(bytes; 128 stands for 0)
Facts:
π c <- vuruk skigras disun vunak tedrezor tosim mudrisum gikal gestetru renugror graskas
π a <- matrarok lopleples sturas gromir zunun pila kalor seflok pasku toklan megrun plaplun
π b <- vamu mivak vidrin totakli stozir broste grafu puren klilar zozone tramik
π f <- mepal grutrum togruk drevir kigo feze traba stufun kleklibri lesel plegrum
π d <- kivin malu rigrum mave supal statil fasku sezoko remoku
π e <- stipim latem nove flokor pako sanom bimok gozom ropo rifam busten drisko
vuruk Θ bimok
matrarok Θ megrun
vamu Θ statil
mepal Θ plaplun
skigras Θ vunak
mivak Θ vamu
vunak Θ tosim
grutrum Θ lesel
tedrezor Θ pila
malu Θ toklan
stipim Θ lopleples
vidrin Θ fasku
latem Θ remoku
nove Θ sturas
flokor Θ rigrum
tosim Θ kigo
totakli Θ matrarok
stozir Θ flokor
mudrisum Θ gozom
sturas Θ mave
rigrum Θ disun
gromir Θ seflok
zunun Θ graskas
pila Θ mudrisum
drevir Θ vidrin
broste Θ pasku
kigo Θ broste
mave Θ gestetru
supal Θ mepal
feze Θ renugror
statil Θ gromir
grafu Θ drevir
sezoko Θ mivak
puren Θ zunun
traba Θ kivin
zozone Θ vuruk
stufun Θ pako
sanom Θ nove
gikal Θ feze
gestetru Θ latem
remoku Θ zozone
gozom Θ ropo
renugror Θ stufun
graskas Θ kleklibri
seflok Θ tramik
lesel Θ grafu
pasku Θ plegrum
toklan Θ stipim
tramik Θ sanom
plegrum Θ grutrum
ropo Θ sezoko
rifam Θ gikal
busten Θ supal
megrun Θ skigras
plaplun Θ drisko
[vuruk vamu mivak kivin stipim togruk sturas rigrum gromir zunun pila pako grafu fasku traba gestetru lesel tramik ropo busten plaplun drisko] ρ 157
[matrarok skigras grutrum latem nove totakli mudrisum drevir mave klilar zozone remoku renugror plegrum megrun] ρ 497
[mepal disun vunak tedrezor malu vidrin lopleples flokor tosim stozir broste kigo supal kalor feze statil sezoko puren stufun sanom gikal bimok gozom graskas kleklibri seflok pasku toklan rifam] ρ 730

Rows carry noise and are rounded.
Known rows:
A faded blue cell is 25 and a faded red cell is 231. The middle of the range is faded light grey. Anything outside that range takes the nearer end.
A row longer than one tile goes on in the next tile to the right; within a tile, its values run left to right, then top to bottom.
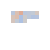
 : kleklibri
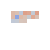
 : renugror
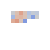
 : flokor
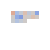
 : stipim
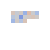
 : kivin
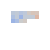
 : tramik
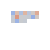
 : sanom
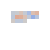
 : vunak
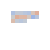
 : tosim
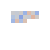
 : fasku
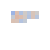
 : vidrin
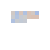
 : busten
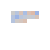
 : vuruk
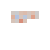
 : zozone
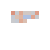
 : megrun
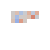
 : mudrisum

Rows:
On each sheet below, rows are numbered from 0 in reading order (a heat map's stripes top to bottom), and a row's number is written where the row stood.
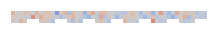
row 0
totakli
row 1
statil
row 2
seflok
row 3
disun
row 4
puren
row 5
graskas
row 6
lopleples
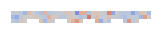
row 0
pila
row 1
gozom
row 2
grutrum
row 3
toklan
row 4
grafu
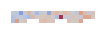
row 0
lesel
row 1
drevir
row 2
mave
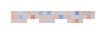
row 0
klilar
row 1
broste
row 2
plegrum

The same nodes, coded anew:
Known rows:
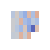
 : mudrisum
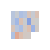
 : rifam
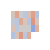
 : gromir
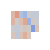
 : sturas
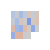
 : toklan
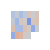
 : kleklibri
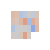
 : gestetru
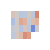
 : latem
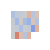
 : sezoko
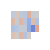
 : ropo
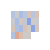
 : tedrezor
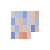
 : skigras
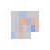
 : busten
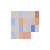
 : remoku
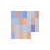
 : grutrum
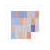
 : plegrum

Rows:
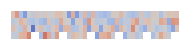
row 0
nove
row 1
statil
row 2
pasku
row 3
vunak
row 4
plaplun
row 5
vuruk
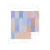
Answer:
kigo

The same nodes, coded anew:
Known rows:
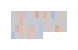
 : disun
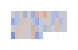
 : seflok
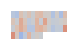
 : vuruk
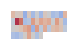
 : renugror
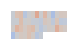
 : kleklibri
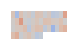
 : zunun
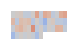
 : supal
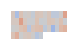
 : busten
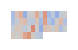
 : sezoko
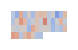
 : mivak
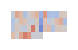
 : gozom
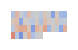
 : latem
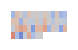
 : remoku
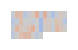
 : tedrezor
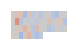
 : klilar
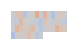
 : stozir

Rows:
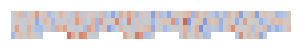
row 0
vidrin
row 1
ropo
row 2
mudrisum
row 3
drevir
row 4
tramik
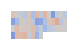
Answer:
sanom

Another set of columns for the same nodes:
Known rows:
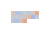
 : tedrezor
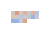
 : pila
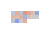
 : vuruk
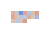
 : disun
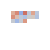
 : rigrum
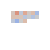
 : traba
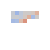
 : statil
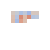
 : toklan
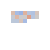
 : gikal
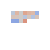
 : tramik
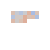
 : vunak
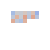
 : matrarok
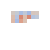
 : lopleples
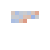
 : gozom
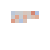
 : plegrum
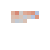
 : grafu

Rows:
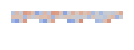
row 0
sturas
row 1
gestetru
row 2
gromir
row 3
sezoko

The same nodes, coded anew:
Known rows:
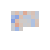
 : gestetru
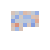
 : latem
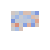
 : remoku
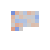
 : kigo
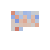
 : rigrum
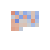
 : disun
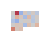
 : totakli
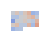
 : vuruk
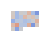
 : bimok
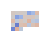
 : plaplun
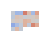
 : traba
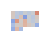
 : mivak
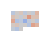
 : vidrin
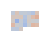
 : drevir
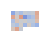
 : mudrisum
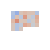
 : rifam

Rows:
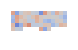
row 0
renugror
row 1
tosim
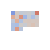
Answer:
pila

